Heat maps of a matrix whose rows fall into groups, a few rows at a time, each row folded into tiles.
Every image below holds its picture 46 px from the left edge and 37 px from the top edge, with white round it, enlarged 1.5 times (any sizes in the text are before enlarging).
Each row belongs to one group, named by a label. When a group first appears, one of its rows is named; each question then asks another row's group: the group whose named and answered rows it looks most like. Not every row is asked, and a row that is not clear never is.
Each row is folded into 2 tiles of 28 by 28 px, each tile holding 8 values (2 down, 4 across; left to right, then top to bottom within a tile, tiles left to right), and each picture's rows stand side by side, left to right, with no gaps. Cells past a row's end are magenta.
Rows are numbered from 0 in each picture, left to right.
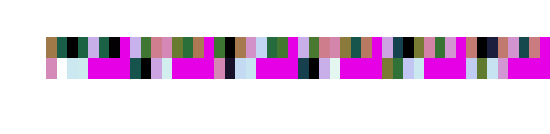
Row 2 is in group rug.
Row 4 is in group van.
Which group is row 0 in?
van
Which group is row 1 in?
rug
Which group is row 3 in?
rug
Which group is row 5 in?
van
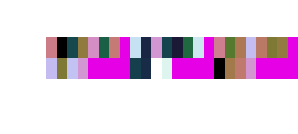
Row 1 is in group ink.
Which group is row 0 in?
van
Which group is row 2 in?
rug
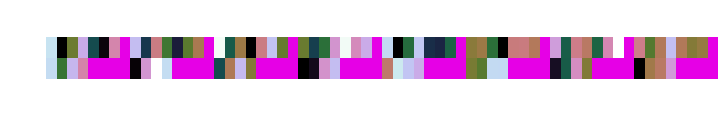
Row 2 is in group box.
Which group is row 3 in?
rug
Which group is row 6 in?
ink
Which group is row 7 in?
rug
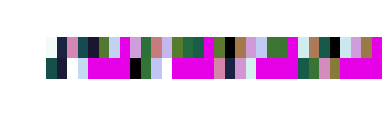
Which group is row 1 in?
rug
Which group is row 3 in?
box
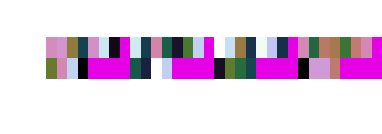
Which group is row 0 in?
box
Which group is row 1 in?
ink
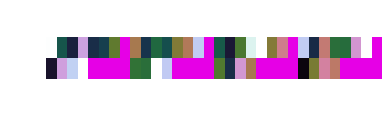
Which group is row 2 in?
rug
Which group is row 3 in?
ink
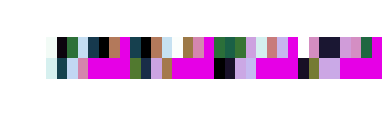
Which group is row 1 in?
rug
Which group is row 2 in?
rug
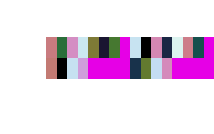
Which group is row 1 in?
box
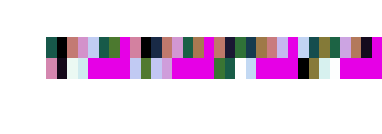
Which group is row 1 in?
van
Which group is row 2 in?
ink
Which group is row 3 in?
box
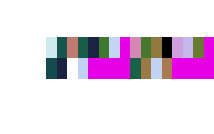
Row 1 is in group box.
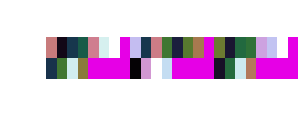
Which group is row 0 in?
ink
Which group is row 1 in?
ink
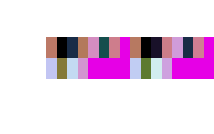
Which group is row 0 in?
van
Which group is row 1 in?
van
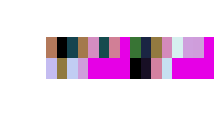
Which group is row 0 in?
van
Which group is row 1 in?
rug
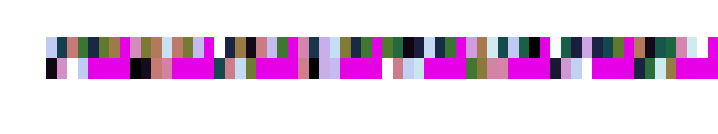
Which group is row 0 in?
ink
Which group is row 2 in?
box
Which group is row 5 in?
box
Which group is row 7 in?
ink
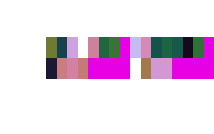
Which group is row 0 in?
rug
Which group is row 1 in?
van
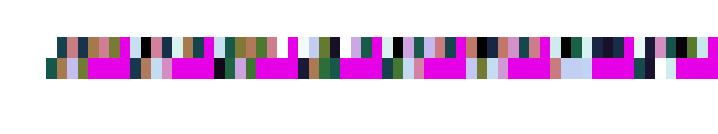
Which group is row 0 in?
box
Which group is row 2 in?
ink
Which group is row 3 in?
box
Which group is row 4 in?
box
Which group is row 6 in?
van
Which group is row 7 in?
ink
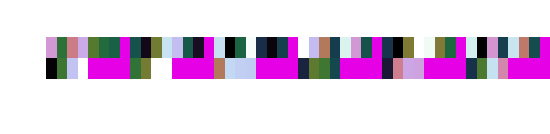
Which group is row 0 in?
rug
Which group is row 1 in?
rug
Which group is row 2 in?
van
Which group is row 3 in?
box
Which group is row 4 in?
rug
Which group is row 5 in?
box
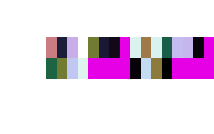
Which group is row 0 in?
rug
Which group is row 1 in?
box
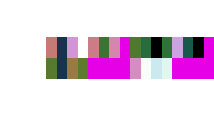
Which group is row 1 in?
van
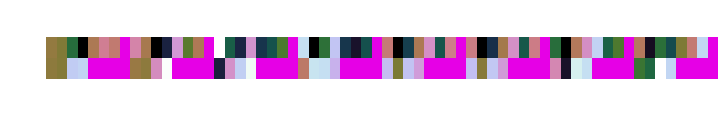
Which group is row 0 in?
ink
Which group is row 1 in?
van
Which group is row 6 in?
rug
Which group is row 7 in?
ink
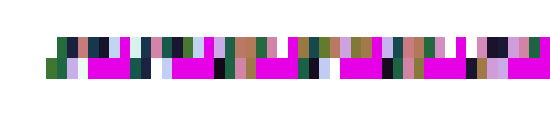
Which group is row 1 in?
ink
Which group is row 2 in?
ink
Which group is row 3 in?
rug
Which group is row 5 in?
box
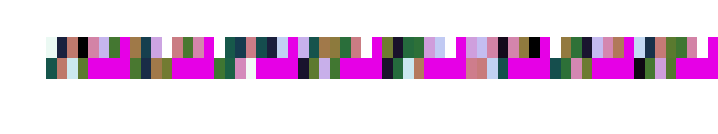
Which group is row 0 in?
box
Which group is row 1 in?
rug
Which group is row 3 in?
ink
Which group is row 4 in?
ink
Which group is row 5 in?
box
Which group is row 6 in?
box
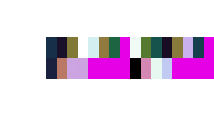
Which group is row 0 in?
rug
